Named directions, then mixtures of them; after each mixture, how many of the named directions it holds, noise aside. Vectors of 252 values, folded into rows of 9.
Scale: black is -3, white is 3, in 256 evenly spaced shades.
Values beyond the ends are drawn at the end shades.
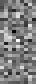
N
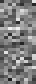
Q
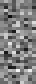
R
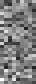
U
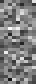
one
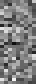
two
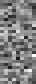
three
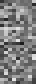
three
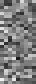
one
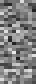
two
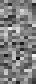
three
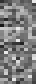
three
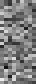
one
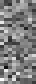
one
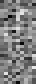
three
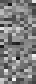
two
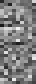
three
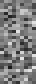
two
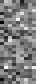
two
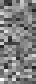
one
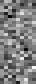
three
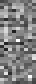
three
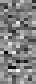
two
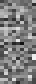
three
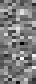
two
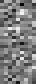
two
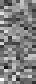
one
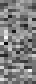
three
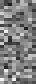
one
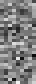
three
